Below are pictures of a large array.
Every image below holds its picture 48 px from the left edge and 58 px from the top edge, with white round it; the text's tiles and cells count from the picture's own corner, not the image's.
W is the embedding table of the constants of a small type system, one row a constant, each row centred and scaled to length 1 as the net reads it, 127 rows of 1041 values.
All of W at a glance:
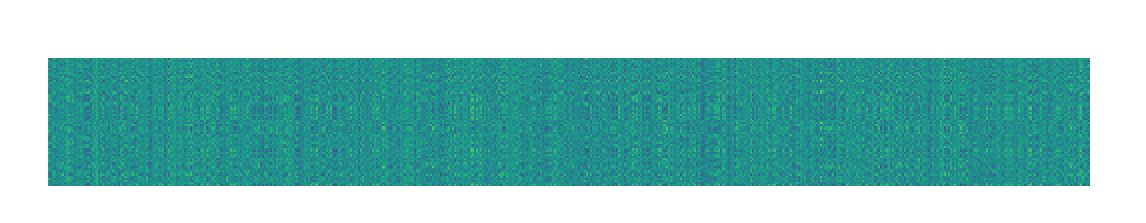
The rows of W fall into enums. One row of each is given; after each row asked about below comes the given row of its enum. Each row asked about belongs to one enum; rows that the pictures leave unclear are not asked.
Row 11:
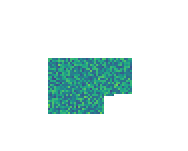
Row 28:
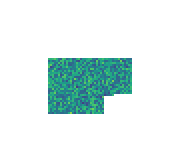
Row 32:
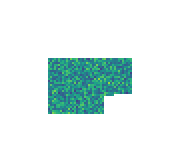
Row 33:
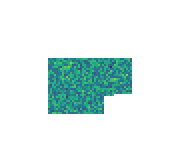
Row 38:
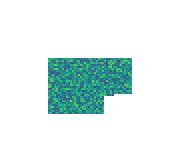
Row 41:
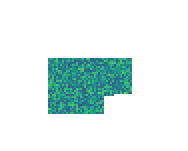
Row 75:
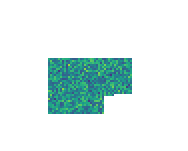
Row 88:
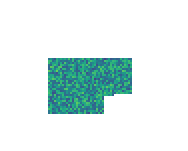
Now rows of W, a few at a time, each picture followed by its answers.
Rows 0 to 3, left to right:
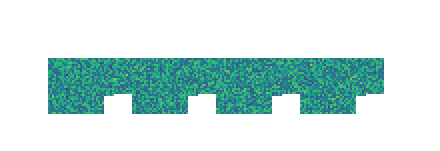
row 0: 33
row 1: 88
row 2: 41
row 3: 11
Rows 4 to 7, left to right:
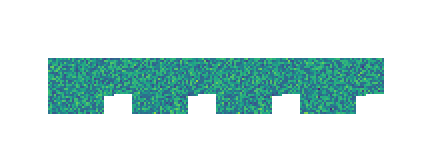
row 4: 88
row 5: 28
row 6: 28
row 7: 33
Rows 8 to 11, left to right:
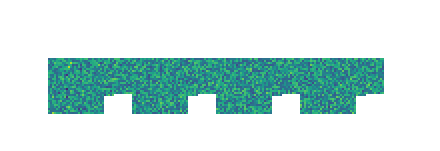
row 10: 41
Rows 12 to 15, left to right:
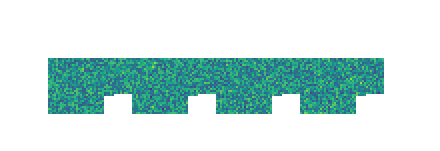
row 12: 41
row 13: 33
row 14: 11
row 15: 32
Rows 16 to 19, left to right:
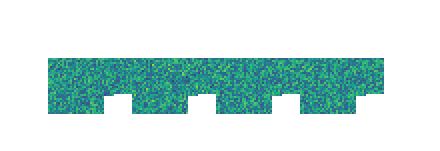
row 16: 28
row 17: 75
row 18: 88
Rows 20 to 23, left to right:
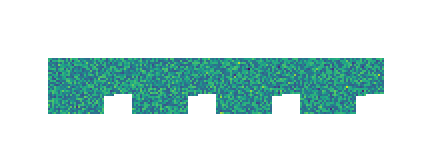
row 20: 11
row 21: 41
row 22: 33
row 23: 33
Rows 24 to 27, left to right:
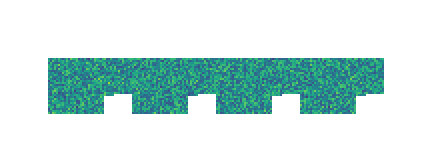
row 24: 32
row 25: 28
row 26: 88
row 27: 11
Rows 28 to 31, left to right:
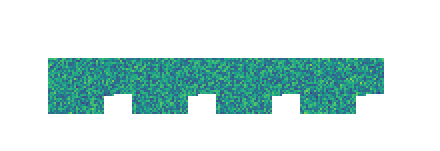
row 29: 88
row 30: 88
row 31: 32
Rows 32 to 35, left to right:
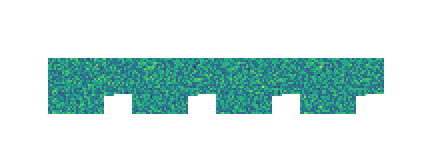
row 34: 33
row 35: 33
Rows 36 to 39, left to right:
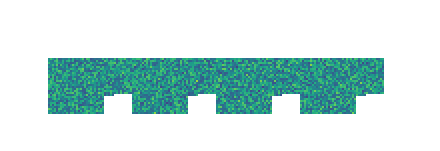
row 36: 41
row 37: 28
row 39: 11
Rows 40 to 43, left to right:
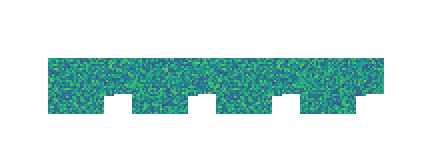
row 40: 38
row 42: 38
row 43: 28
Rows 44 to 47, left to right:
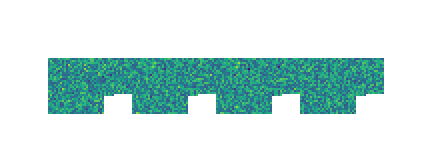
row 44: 75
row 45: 33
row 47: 88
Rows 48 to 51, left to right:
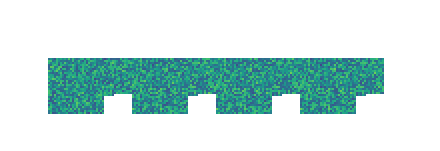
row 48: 88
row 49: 41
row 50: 41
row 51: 41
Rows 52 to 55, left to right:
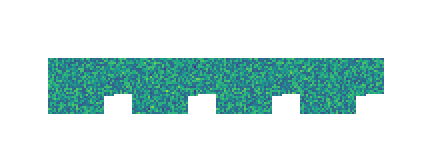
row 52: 41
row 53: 33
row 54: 41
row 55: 88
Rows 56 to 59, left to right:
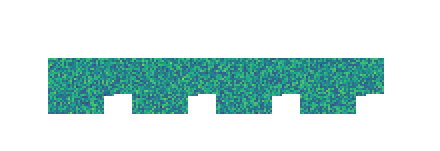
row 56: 28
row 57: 11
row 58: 88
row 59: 41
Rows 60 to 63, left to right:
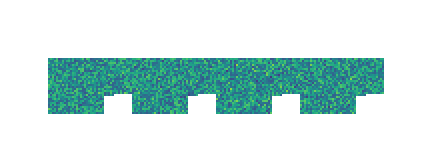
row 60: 41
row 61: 28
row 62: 75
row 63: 11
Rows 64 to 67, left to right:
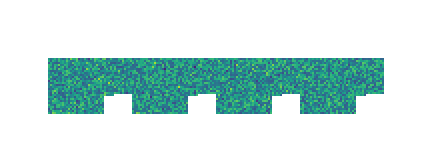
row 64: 32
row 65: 33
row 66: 75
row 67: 88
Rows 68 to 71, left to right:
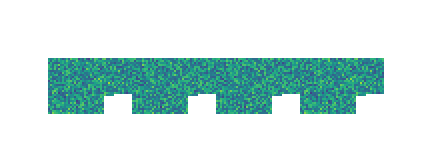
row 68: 32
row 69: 11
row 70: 11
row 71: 32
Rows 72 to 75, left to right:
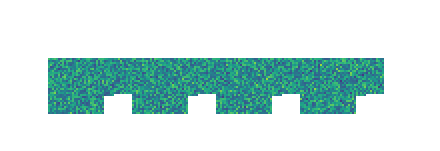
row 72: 28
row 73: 11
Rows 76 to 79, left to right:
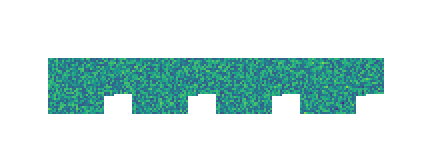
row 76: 41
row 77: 88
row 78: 88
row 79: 33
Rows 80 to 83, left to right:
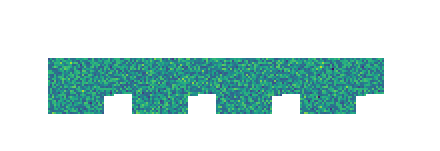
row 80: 33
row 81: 32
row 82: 38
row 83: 33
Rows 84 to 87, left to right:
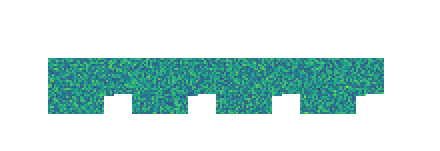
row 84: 38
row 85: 28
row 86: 11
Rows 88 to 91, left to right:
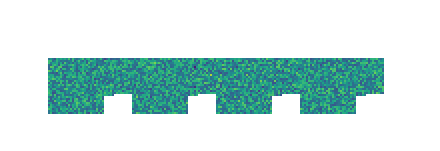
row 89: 33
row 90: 38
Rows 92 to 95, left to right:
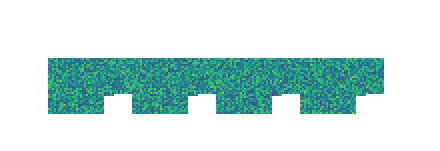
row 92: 41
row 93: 41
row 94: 28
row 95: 11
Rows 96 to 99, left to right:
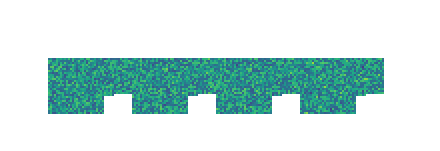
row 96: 88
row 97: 41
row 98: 41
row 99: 33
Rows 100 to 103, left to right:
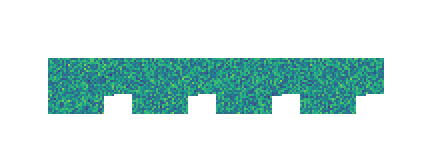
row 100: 75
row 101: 11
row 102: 28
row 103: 11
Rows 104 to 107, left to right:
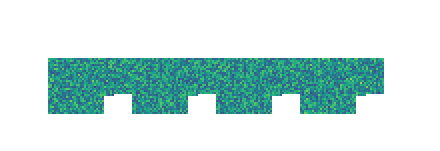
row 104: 38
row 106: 88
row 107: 32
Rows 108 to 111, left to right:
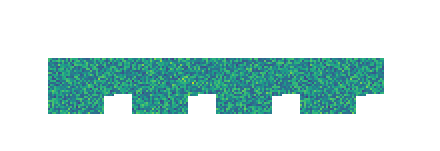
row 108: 11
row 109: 32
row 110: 41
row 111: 11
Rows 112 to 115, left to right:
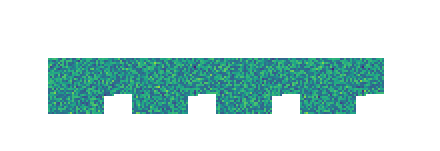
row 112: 28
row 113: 33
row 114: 88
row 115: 33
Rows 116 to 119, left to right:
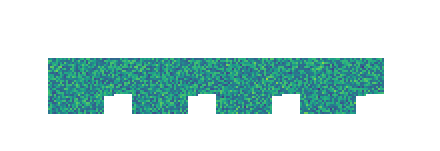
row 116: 88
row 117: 88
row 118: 11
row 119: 33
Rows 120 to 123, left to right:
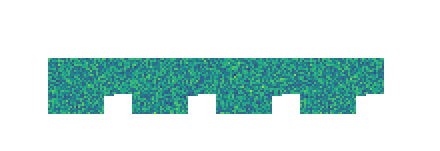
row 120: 11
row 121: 28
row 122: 33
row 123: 11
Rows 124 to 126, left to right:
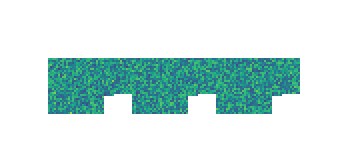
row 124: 28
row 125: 88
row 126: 41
